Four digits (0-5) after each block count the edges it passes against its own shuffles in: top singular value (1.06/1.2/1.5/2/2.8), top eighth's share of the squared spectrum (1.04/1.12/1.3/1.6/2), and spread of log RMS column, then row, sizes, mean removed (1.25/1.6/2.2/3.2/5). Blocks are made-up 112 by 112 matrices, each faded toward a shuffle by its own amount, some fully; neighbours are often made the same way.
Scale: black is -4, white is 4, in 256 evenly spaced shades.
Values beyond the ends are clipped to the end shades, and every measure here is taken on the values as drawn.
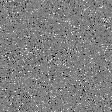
0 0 0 0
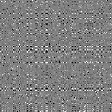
5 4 3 3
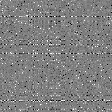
5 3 2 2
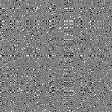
5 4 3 3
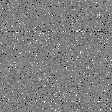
3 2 0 1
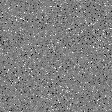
0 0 0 0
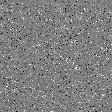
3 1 0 0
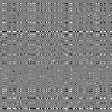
5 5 3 4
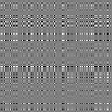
5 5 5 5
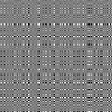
5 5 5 5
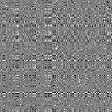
5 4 3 4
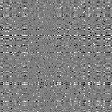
5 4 3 3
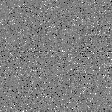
3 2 0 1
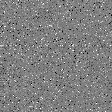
2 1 0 0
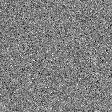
0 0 0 0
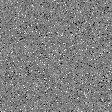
2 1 0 0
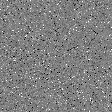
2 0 0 0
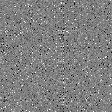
4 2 1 1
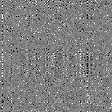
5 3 2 2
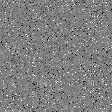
3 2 0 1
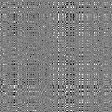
5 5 4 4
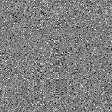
4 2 1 2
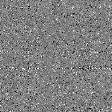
2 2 2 2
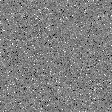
0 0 0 0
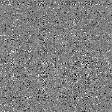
2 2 3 3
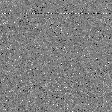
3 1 0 1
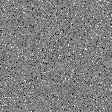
0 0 0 0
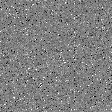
1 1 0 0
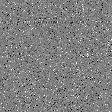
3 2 0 0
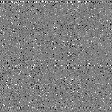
4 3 2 2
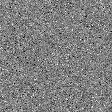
0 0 0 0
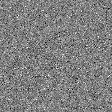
0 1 0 2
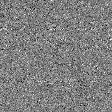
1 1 0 2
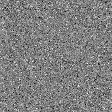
0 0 0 1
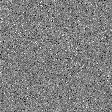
0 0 0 0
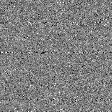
1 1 0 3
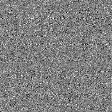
1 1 0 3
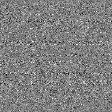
1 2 0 3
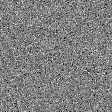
0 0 0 1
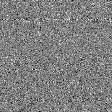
1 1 0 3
